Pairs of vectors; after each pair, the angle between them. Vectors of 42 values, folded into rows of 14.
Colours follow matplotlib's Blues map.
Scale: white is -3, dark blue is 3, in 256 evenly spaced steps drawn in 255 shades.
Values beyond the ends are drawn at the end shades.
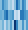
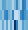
nearly parallel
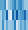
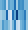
nearly parallel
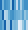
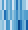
nearly opposite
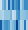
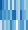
nearly opposite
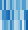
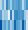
nearly opposite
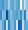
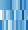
partly opposed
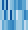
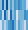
nearly parallel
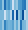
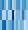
partly aligned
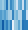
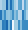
nearly parallel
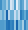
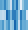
orthogonal
